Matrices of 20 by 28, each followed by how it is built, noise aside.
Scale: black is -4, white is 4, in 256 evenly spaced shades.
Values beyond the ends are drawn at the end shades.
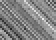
Toeplitz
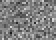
noise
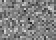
noise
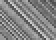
Toeplitz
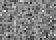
noise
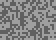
noise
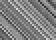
Toeplitz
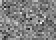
noise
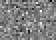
noise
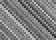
Toeplitz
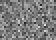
noise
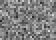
noise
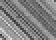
Toeplitz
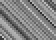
Toeplitz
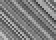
Toeplitz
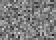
noise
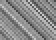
Toeplitz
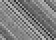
Toeplitz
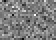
noise
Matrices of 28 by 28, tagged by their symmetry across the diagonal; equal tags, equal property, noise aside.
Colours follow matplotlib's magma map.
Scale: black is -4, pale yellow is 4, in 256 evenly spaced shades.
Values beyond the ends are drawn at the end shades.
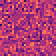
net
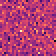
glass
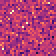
net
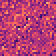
net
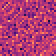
net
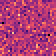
glass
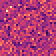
net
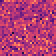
glass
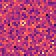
net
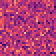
glass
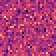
glass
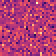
glass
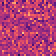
glass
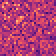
net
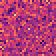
net
